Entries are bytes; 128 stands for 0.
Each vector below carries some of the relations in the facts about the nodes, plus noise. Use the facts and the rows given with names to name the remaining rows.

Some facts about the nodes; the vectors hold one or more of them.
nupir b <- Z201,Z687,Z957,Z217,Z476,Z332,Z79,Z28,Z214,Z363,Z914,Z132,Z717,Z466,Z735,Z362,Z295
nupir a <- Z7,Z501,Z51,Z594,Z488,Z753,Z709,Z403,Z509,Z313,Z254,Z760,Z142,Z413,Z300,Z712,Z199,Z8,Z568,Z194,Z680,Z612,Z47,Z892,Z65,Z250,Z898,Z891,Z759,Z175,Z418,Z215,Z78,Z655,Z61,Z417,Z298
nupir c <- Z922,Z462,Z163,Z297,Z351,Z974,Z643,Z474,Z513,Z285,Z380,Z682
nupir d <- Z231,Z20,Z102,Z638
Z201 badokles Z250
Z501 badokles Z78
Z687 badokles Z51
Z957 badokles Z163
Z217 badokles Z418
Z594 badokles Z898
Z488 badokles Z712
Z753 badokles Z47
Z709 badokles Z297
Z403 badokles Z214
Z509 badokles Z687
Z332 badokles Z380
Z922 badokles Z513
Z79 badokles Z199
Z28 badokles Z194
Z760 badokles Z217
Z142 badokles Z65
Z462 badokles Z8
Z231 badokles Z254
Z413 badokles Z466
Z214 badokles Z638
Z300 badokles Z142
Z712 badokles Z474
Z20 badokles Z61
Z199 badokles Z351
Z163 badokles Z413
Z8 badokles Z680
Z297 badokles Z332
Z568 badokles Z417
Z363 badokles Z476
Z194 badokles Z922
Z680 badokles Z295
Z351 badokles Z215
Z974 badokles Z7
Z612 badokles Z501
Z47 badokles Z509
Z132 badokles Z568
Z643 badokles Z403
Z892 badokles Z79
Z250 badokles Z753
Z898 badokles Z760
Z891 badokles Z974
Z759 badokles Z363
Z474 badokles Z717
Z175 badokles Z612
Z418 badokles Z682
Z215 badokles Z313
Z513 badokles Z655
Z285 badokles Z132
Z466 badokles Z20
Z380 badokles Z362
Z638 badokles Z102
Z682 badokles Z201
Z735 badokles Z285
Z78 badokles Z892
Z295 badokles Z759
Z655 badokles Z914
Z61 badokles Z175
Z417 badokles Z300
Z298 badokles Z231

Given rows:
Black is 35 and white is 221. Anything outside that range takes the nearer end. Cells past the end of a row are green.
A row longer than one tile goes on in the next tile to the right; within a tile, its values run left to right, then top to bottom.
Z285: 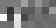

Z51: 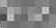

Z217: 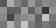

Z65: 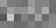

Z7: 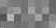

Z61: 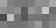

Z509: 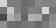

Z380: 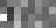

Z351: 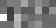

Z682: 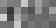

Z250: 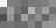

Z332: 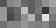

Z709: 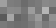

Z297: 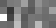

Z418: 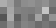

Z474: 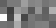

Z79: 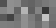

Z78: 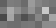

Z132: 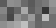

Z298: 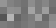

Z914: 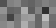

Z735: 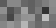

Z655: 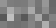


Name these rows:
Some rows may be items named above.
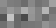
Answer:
Z712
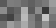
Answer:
Z201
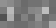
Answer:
Z199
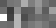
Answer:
Z462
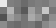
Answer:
Z47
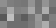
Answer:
Z194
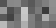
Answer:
Z214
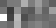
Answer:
Z462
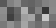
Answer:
Z362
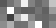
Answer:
Z20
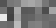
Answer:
Z163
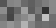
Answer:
Z735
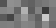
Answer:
Z79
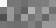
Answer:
Z250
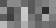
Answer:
Z214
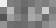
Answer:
Z47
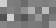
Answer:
Z568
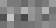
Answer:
Z712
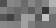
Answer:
Z466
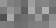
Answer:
Z594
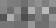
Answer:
Z612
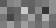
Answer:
Z717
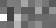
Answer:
Z351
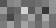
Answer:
Z717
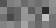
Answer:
Z957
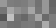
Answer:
Z655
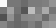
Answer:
Z753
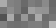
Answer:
Z215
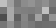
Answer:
Z418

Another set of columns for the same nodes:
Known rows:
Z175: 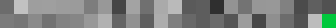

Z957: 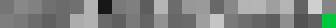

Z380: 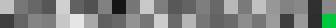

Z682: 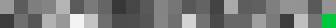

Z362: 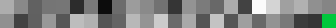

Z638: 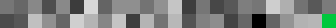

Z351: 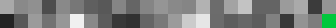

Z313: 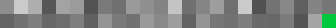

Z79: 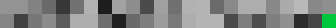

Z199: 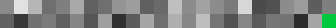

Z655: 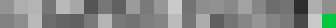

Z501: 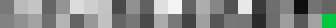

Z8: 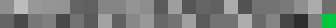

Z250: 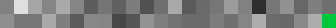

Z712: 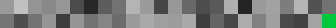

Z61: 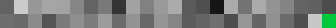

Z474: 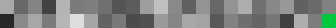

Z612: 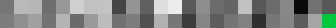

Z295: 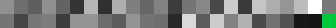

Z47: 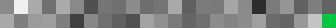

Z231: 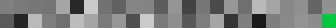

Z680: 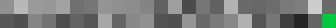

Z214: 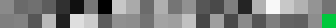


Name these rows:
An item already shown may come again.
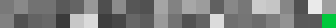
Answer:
Z132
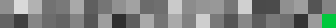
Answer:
Z199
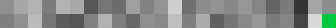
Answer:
Z655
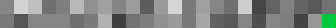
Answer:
Z892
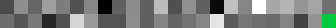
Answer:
Z466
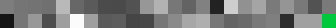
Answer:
Z163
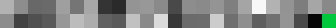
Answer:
Z332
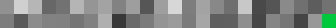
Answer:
Z892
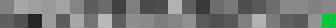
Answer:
Z418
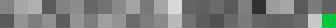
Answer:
Z403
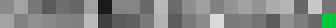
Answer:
Z687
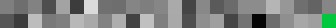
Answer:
Z102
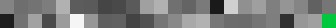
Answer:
Z163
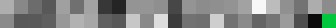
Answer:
Z332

